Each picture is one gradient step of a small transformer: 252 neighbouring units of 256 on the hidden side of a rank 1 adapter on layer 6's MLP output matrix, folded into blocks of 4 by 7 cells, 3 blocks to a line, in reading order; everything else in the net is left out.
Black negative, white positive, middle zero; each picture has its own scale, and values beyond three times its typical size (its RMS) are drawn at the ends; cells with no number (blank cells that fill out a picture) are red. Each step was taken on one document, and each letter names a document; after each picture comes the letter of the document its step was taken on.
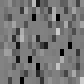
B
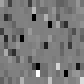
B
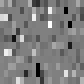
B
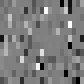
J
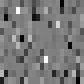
J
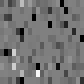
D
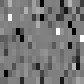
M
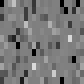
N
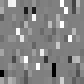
N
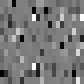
J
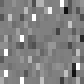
M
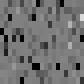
B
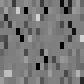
J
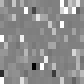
N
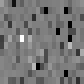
J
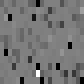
B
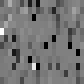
B
